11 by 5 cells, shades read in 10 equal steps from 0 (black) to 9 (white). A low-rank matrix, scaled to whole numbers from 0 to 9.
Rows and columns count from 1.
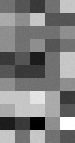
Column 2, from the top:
3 5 4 4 3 2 4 7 7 2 4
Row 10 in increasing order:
0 1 2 5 9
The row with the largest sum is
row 8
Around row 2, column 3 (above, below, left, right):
2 4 5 3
